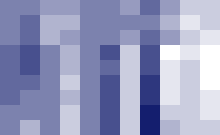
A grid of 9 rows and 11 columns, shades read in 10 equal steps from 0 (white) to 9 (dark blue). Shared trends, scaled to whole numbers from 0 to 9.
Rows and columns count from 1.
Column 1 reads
5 5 5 6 6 6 6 5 5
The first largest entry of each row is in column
8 2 2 2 2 8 8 8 8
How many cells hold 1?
8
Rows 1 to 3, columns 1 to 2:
5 5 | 5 6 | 5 6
